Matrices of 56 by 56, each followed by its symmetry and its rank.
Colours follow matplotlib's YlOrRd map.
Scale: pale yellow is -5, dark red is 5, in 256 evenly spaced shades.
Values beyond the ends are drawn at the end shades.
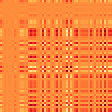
symmetric, rank one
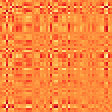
antisymmetric, rank two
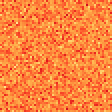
antisymmetric, full rank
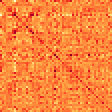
symmetric, rank five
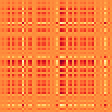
symmetric, rank one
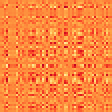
antisymmetric, rank two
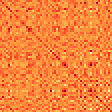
symmetric, rank five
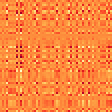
neither, rank two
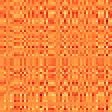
neither, rank two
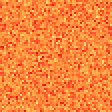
antisymmetric, full rank
